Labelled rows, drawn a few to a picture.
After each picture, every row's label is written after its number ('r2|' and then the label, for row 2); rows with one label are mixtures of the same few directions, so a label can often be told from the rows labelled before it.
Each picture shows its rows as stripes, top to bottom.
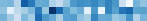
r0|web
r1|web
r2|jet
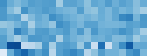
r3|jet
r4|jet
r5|web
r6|jet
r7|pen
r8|jet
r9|web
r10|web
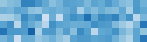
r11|web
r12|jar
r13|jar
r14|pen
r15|jet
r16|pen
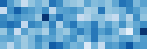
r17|web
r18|web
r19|jar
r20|jet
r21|pen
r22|jet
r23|web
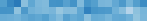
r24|jet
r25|web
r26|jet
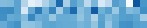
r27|jar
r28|jet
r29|pen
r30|web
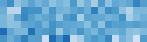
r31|pen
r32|web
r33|jar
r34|web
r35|jet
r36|pen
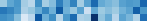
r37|jet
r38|jar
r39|jet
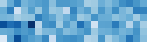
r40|web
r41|pen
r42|jet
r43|jet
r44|jet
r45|web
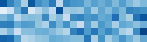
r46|jet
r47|jet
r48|pen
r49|pen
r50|pen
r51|web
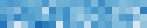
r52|web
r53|pen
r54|pen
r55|jet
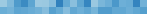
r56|jet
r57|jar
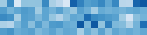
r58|pen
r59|jet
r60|web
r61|pen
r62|pen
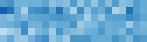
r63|pen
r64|jar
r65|web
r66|jar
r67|jet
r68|pen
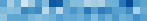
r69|web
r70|jar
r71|jet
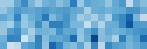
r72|jar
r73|web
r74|pen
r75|web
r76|jet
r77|jet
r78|web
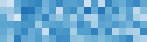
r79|web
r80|jar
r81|jet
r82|jet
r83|pen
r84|pen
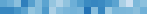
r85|web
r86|web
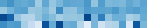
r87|web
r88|jet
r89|web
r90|jar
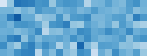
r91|web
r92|jet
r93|jet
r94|pen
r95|jar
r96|jet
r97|jet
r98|jet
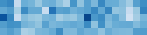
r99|pen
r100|pen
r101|web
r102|web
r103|jar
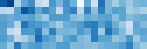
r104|pen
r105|jar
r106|pen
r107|web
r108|web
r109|jet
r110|pen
